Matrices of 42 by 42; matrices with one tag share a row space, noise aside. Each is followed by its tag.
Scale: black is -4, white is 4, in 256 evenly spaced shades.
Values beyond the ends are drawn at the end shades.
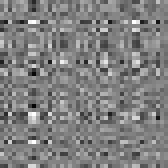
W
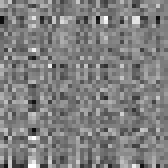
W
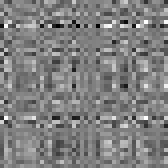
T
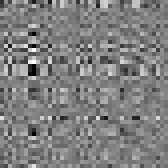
W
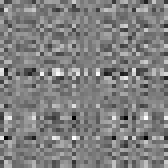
T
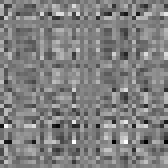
T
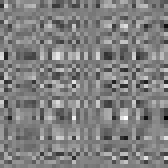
T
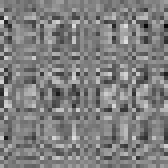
T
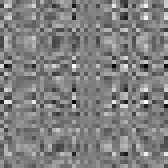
T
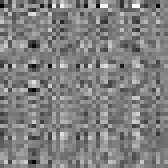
W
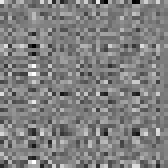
W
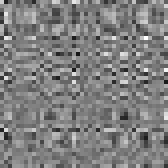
T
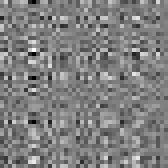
W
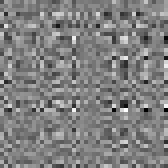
T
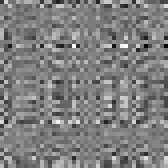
T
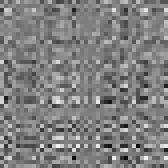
T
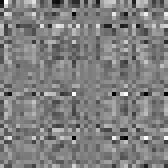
T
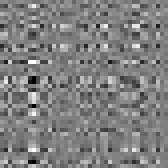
W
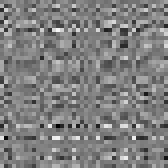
T
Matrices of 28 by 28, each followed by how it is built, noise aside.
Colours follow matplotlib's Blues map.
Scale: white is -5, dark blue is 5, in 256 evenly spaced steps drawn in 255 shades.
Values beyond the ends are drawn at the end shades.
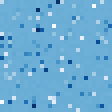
sparse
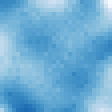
smooth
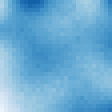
smooth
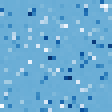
sparse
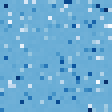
sparse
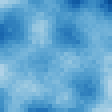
smooth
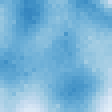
smooth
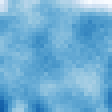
smooth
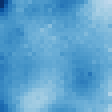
smooth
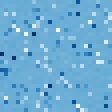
sparse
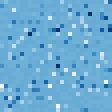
sparse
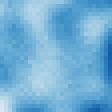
smooth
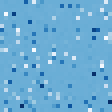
sparse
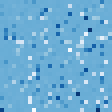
sparse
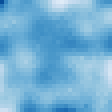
smooth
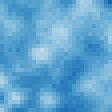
smooth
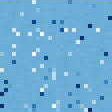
sparse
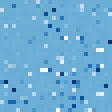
sparse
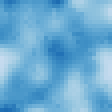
smooth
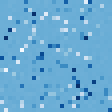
sparse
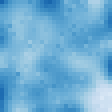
smooth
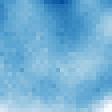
smooth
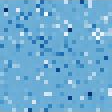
sparse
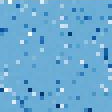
sparse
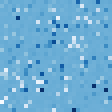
sparse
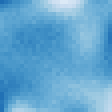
smooth
